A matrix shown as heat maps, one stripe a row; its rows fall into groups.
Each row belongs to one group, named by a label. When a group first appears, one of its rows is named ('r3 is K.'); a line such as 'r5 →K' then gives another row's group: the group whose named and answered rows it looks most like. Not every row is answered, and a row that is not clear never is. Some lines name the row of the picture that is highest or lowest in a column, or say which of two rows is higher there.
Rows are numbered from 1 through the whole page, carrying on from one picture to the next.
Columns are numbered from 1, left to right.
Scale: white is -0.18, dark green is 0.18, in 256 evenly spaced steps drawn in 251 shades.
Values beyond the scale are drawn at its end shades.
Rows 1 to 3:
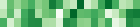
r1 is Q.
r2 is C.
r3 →C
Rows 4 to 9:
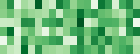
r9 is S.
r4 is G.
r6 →Q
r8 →Q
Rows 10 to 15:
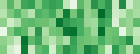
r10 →Q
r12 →G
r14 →S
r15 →S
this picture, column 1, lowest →13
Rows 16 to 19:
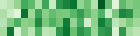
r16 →G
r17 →S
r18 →G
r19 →G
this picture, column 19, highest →17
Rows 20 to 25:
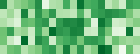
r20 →C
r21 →Q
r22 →G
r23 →G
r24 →S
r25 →G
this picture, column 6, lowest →25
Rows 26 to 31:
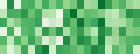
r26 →Q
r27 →C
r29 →Q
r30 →C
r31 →S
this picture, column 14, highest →31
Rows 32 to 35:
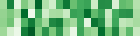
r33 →S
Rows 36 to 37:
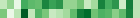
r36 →Q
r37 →S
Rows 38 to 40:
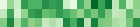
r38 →Q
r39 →G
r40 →C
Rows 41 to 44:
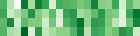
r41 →S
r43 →C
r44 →S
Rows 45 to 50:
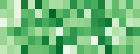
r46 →Q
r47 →Q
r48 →C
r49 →G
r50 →Q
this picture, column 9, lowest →48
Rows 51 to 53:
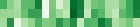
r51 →C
